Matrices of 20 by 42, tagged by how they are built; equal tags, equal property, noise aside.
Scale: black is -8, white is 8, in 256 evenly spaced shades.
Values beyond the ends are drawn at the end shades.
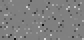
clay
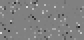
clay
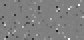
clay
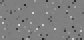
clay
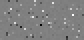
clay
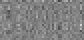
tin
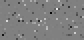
clay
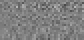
tin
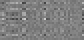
tin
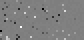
clay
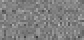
tin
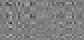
tin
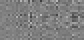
tin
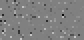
clay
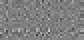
tin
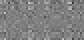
tin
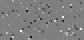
clay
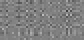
tin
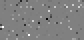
clay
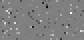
clay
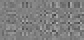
tin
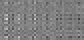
tin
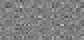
tin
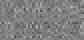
tin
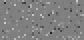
clay
